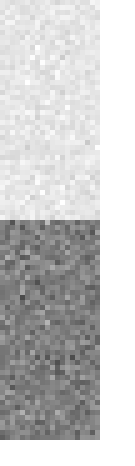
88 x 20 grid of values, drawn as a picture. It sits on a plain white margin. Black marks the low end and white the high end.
It is made of 2 by 1 panels. Panel 1,1: very high, fine-grained, faint in contrast. Panel 2,1: middling, fine-grained.
